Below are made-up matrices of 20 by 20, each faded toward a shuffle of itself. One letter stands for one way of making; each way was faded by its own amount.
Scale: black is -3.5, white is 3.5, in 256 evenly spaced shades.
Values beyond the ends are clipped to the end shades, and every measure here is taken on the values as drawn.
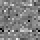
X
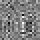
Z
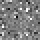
X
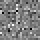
X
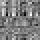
Z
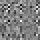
Z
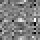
Z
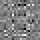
Z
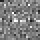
X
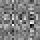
Z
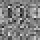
Z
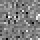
X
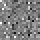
X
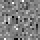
X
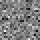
X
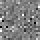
X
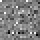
X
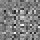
Z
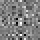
Z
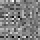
Z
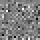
X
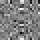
Z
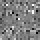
X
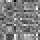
Z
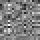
Z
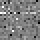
X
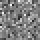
X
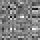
Z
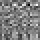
Z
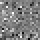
X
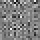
Z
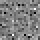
X
